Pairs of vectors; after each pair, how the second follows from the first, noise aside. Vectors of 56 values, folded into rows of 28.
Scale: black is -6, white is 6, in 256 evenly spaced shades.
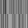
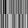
scaled up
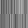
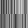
scaled up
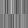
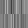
negated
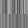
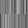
wrapped around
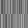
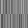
wrapped around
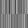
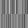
negated
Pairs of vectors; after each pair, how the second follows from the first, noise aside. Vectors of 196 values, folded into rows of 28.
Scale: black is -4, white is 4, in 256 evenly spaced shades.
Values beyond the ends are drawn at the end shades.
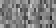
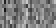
reversed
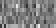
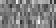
reversed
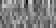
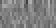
shrunk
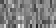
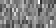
shuffled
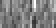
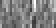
copied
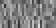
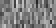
reversed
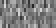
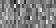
shuffled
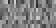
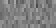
shrunk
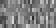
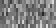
shuffled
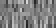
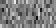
shuffled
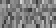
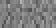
shrunk
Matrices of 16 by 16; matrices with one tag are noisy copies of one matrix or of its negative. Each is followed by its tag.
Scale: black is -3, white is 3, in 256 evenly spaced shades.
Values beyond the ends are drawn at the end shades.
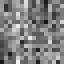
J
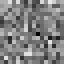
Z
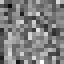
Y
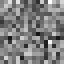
Z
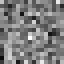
Y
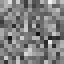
Z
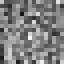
Y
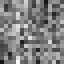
J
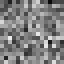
Z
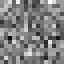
Z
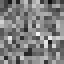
Z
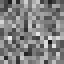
Z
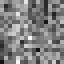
J
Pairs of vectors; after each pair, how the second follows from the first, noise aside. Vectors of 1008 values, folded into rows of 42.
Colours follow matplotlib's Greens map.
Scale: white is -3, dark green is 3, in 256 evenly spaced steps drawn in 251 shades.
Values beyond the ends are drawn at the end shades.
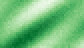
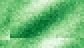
wrapped around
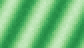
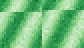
wrapped around
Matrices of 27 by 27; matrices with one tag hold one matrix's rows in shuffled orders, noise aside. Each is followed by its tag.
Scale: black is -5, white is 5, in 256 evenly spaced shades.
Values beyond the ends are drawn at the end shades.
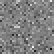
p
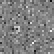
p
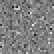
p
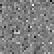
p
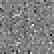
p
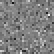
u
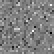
p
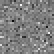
u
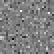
u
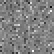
p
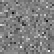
u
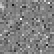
u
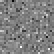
u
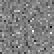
p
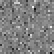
p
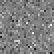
p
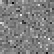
u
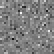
u
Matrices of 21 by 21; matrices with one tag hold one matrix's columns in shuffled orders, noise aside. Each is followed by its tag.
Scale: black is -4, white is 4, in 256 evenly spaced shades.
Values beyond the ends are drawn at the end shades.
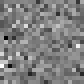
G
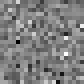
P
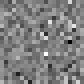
P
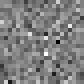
P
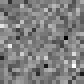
G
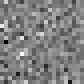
P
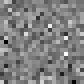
P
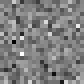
P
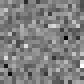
G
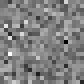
P
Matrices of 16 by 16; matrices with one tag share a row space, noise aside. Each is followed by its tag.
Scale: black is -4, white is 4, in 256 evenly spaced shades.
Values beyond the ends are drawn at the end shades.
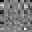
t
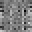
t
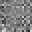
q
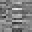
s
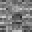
s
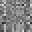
q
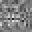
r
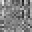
q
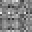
r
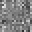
q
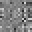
t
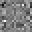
q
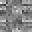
s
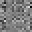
q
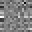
t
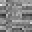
s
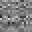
r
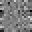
t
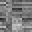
s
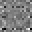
q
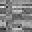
s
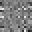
t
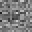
r
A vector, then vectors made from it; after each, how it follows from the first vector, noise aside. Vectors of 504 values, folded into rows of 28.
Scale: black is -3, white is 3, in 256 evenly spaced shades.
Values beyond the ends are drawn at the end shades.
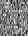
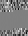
partly zeroed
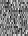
negated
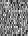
copied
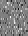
partly zeroed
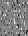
partly zeroed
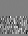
partly zeroed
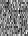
negated
